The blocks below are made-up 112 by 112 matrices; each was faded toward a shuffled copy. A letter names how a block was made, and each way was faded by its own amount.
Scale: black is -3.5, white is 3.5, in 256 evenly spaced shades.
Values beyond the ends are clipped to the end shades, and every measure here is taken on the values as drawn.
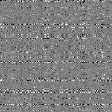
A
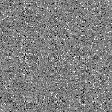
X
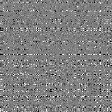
A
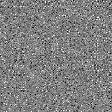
X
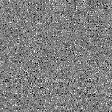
X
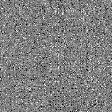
X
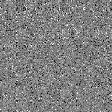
X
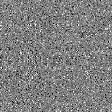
X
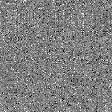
X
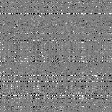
A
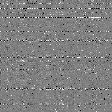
A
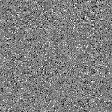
X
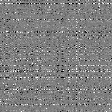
A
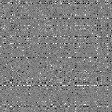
A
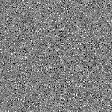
X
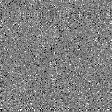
X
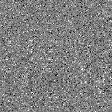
X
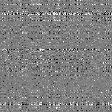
A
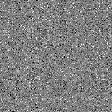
X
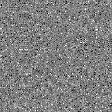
X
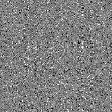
X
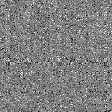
X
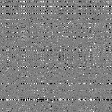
A
